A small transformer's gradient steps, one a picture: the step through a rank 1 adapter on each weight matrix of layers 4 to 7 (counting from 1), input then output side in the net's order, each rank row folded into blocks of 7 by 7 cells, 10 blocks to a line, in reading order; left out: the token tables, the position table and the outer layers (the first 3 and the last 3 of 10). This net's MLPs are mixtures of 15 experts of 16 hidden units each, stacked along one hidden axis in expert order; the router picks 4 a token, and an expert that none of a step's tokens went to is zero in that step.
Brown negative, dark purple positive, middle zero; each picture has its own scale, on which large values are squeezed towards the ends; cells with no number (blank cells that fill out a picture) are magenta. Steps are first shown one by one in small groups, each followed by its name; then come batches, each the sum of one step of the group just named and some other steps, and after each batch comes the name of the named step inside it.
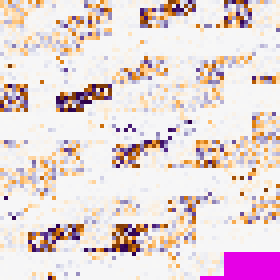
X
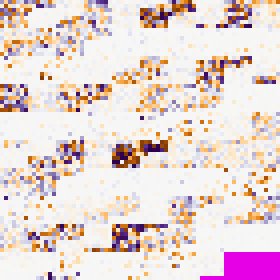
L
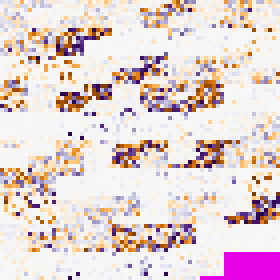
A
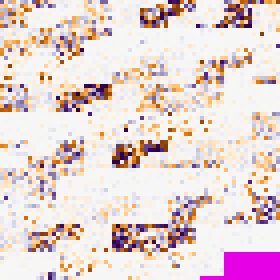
L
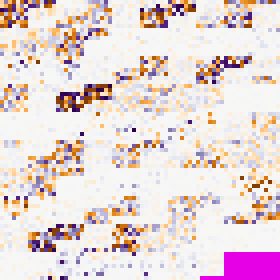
X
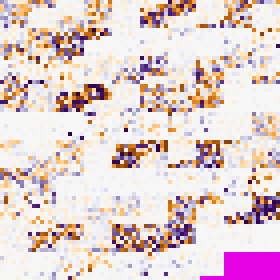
A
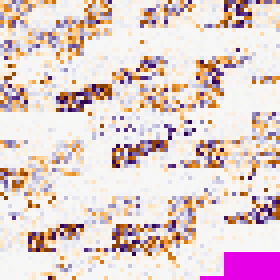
X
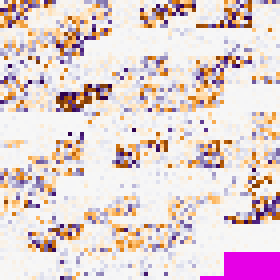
A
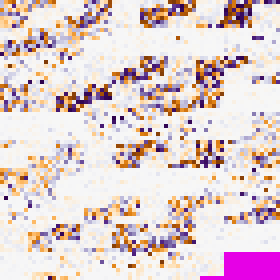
X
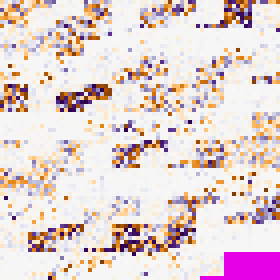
X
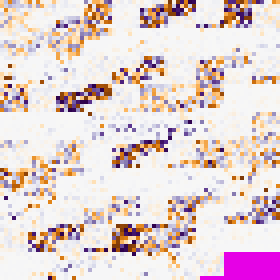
X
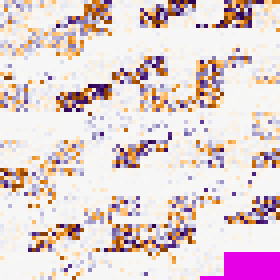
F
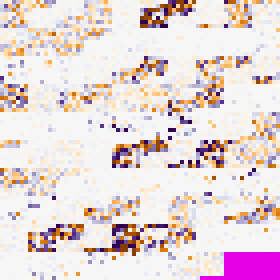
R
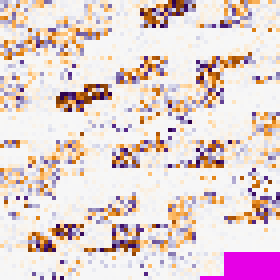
R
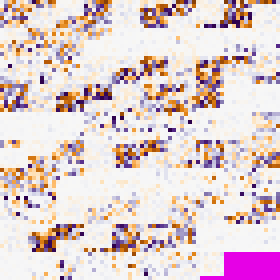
R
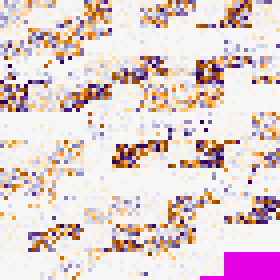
F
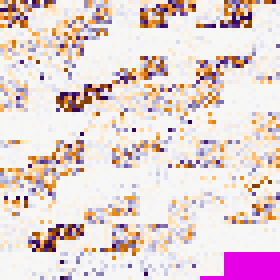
R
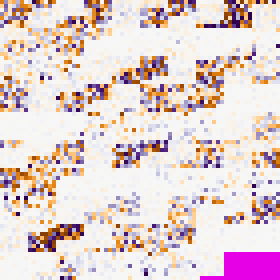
F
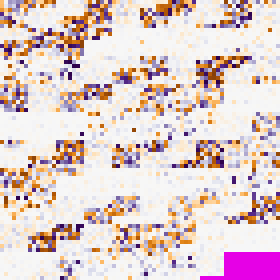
F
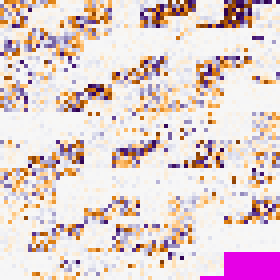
F
